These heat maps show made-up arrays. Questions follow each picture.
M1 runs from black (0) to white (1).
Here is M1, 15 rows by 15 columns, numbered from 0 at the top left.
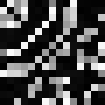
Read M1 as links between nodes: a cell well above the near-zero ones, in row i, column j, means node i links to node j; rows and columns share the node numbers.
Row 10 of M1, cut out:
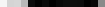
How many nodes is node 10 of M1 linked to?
5
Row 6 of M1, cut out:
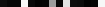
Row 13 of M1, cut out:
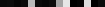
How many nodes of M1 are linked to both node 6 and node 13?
1
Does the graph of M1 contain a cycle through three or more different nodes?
yes
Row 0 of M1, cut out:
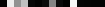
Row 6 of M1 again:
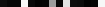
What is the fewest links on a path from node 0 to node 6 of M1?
2
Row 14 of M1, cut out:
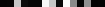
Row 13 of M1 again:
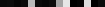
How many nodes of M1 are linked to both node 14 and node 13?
2
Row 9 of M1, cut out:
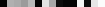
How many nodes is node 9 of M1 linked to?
9
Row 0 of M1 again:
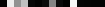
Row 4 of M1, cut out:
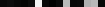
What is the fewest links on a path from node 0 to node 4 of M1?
3
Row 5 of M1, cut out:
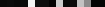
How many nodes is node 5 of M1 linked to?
4
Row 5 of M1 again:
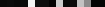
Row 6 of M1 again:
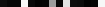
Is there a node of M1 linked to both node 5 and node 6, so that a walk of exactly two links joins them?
no
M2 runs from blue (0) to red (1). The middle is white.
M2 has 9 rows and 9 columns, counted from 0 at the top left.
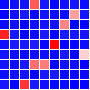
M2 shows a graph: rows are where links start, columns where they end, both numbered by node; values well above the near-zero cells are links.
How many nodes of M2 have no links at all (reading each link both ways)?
0
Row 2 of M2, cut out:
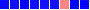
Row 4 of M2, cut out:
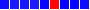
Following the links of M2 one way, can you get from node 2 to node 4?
yes
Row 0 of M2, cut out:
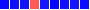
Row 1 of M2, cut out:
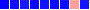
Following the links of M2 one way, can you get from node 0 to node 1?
no
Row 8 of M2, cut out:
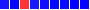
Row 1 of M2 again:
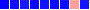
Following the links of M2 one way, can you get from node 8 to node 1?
no
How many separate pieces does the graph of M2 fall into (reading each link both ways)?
2
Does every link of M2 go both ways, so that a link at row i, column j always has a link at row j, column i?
no
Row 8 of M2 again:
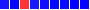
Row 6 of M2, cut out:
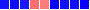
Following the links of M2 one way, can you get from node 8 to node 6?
yes
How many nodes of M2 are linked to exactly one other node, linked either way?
3
